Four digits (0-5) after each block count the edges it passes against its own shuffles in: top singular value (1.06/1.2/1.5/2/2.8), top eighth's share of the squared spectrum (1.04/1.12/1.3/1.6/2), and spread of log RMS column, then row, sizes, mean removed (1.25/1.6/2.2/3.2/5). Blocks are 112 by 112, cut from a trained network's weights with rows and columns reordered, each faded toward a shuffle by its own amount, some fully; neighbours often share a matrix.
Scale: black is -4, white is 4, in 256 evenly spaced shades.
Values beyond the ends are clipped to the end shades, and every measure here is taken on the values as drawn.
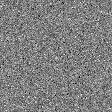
0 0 0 0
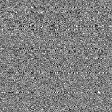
4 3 1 3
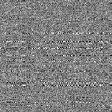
4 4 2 3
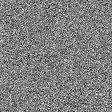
0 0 0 0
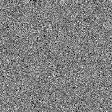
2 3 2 1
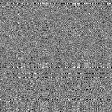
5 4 1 3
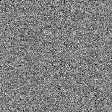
3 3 1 1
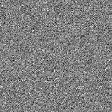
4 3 1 2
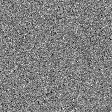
1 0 0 0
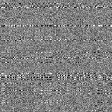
5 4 1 4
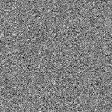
4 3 1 2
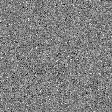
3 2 0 1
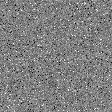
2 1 0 0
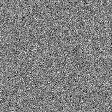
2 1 0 0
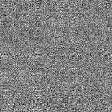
4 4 2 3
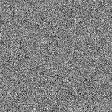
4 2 0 1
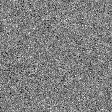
0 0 0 0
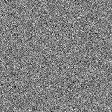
3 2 0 1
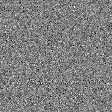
3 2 0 2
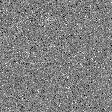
2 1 0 0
